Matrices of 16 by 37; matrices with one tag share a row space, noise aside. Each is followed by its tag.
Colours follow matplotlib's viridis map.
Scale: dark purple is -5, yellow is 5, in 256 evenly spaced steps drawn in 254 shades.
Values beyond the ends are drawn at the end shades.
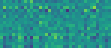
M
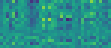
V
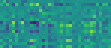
V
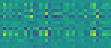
M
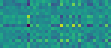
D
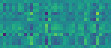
M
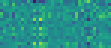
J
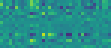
V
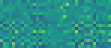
J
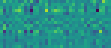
M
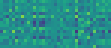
J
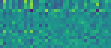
M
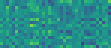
V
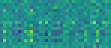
M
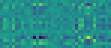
J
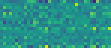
M
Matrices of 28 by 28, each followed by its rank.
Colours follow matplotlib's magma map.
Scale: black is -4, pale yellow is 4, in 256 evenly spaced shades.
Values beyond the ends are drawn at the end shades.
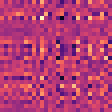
three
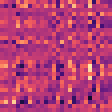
three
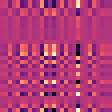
one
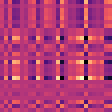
one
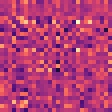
five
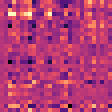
three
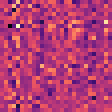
five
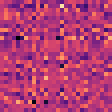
five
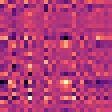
three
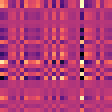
one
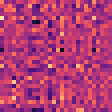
five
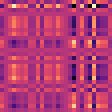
one
